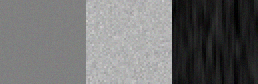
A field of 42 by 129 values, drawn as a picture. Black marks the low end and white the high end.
It is made of 1 by 3 panels. Panel 1,1: middling, flat. Panel 1,2: high, fine-grained, faint in contrast. Panel 1,3: very low, streaked downward, faint in contrast.
